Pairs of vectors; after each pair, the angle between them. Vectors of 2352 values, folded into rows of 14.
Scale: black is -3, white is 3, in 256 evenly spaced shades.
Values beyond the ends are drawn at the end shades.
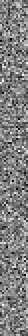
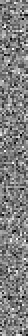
partly aligned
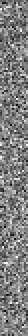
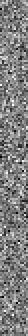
partly opposed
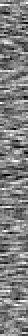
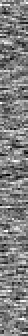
nearly parallel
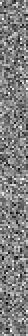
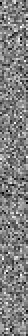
nearly opposite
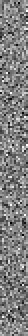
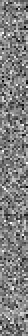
partly opposed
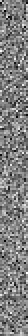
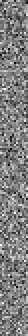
partly aligned
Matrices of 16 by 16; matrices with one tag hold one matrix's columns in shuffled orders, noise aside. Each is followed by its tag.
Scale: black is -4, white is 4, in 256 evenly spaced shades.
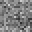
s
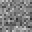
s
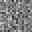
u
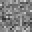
s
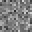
u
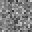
u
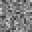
u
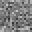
s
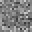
s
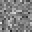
u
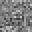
s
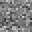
s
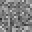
s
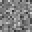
u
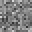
s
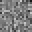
u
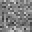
s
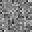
u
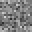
s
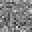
s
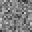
u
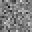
u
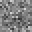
s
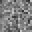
u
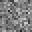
u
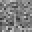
s
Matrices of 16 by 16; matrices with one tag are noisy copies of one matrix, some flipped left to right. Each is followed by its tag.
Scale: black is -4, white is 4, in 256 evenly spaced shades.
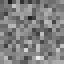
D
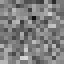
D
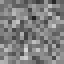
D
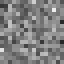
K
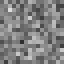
K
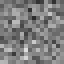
D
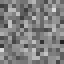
K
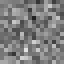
D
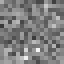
D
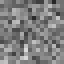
D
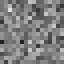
K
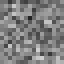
D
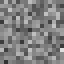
K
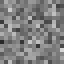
K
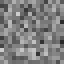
K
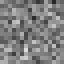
D
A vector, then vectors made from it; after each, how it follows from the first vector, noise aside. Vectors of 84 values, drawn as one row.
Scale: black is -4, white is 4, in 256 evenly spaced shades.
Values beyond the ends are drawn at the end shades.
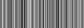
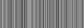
shrunk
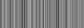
shrunk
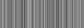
shrunk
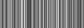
negated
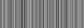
shrunk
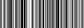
scaled up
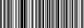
scaled up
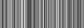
negated
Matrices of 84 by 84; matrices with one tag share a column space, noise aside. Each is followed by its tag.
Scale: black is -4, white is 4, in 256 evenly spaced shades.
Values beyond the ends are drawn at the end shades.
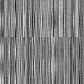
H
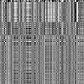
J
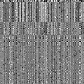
J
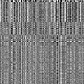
J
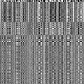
J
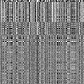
J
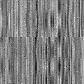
H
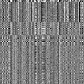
J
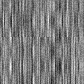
H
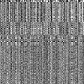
J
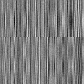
H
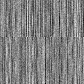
H
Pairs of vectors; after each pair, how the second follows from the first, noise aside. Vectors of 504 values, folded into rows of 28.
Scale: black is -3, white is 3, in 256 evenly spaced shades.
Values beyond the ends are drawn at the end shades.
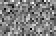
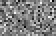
shuffled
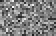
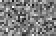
sign-scrambled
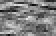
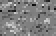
partly zeroed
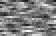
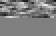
partly zeroed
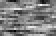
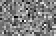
shuffled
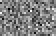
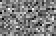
sign-scrambled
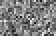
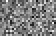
shuffled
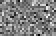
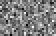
shuffled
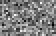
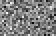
shuffled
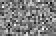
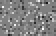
partly zeroed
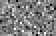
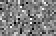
shuffled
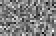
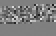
partly zeroed
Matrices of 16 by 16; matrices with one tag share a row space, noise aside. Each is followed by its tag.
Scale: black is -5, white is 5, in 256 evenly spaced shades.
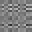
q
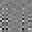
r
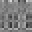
q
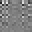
r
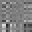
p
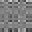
q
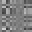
p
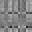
q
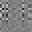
r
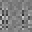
r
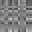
q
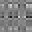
q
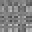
q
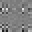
r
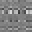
q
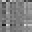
p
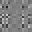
r
